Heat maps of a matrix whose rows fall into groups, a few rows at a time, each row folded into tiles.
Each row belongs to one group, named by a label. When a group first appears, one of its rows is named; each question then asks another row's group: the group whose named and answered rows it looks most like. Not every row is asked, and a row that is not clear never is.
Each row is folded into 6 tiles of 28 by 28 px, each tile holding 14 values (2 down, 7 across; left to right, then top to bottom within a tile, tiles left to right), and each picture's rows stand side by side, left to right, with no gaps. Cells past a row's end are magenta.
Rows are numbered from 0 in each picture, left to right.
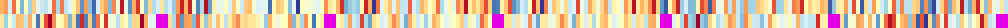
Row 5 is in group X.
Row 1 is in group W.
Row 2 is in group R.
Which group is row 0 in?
X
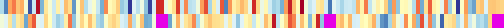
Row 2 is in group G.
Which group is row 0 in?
W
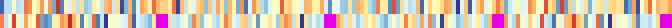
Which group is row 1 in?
R
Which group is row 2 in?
G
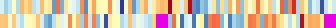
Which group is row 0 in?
G
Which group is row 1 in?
X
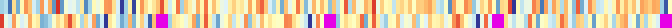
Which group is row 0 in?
G
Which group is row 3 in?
R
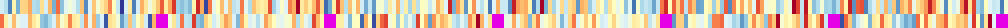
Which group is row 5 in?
X
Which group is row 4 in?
X
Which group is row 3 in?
W
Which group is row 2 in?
X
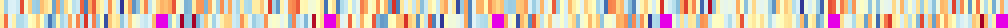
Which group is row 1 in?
R
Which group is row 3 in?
W
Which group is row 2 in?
G
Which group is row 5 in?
X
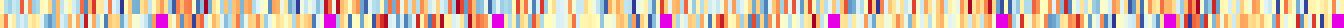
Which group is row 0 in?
G
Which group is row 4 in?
X
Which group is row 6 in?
G
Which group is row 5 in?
R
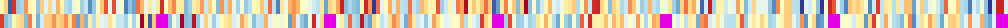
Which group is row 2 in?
R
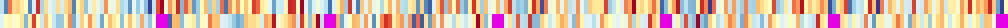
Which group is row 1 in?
X
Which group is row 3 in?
R
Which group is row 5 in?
R
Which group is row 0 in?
W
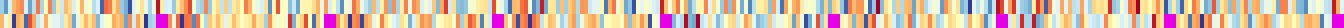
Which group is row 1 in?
W
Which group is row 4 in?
R
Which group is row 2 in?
W
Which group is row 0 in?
W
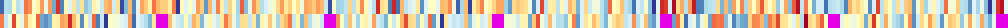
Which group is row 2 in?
G
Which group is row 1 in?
R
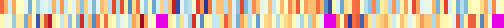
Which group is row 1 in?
R
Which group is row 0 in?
X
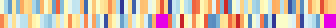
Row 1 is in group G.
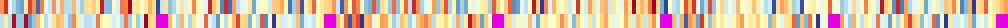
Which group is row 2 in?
W
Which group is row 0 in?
R
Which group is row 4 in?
W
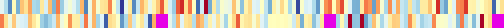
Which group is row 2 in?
R
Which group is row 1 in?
W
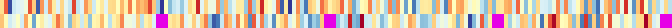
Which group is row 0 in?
R
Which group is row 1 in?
G
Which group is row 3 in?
X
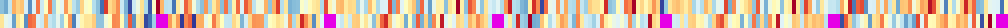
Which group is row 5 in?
X
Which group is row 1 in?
W
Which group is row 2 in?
X
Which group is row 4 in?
X
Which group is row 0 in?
W
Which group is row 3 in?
R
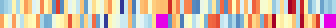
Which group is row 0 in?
G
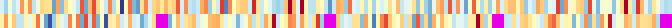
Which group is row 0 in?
G
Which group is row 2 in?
X
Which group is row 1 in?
X
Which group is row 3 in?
X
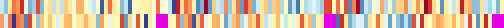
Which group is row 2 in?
X
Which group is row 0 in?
W
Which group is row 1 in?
W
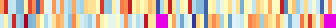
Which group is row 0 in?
R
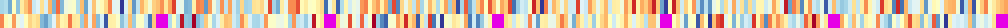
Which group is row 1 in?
R
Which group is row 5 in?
G
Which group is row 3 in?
R
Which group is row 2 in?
G
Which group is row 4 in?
X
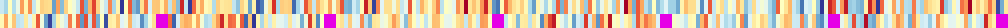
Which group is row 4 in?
W
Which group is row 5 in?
R
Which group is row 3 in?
X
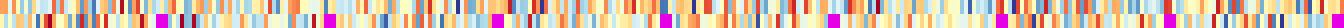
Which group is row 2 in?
G
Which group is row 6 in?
W
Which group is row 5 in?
W
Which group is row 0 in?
X
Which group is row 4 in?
X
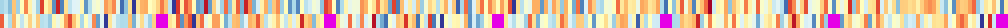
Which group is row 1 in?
W
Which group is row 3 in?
R
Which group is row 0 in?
G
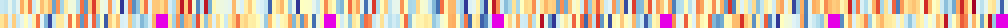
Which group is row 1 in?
W
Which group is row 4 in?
G
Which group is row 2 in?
W
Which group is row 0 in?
G
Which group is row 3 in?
G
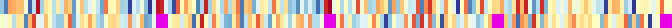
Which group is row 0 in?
W
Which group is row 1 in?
W
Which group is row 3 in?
W
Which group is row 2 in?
G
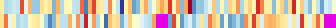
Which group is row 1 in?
X
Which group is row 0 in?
G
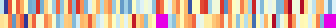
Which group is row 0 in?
W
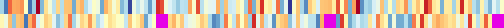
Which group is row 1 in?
G
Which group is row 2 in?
X
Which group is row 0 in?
W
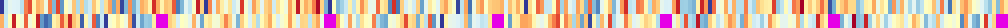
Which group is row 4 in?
R
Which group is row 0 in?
G
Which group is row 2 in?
G
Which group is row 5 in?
R
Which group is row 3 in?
X
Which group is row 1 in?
R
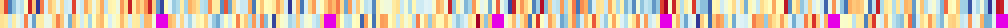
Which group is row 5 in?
W
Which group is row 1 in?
G
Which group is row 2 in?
X
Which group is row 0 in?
R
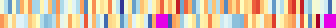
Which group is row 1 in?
X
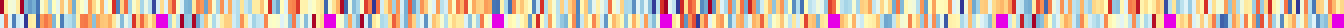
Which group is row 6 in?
R
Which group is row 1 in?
R
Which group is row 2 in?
R
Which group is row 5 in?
G
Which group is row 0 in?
X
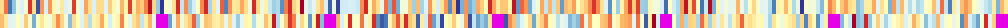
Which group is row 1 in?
X
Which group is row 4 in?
W
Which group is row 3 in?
X
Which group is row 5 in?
R
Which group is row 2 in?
G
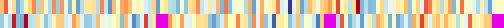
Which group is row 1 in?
G
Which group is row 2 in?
X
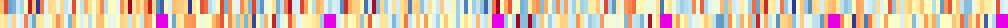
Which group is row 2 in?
W
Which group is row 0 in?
R
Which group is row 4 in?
G
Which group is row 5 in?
W
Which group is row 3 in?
R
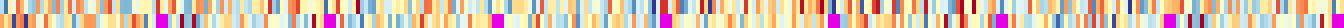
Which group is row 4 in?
R
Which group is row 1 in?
R
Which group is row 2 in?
X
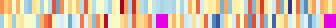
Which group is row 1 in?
G
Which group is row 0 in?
X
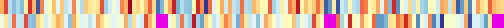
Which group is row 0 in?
R
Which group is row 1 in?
R
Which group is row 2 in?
G
